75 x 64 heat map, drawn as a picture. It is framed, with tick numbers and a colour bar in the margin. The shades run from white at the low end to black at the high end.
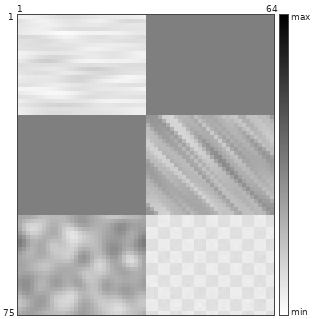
The table splits into 3 rows of 2 panels. Panel 1,1: very low, streaked across, faint in contrast. Panel 1,2: middling, flat. Panel 2,1: middling, flat. Panel 2,2: low, slanting down to the right. Panel 3,1: low, blotchy. Panel 3,2: very low, checkered, faint in contrast.
